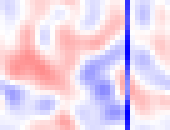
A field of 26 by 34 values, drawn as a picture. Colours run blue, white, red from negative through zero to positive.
Odd lines: column 26. Average level on the scale: 50%. Ninth with the highest average: middle left. Histogram: skewed, a long tail of low values.
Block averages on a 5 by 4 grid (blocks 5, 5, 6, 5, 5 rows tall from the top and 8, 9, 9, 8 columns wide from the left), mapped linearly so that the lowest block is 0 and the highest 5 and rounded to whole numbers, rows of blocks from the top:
2322
3323
5402
1303
2303
